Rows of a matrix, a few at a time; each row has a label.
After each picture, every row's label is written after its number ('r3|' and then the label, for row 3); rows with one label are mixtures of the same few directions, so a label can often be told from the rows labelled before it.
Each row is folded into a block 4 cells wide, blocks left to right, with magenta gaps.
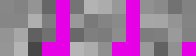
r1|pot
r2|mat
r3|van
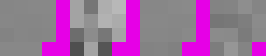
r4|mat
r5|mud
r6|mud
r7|van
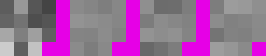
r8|mud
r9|van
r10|mat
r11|mat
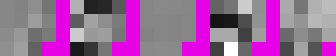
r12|pot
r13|mat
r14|mat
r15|van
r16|mud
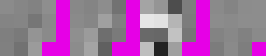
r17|pot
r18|pot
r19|van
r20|mud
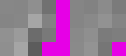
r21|pot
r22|pot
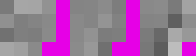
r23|mat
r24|pot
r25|pot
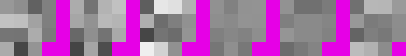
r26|van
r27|mud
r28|mat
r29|mud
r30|mat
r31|mat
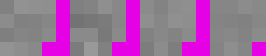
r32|mat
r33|van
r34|mud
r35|van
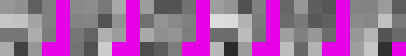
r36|van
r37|pot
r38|mat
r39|van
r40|mud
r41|pot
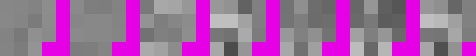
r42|pot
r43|mat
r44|mat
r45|van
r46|mud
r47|mud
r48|van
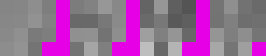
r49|pot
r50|van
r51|mud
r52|mud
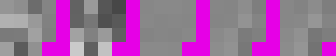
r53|van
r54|mud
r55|mat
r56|pot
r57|pot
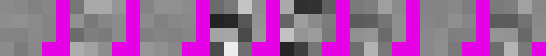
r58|van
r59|mat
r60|mat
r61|van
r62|mat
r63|van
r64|pot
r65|van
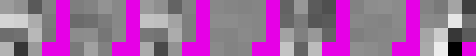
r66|van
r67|van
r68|van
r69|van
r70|mud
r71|mat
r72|pot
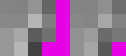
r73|pot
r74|pot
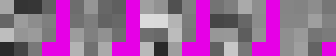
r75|mat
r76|mud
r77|van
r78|van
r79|pot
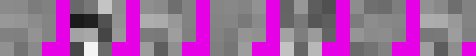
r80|van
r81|van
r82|van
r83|pot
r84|mud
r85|mat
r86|van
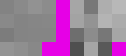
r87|mat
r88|mud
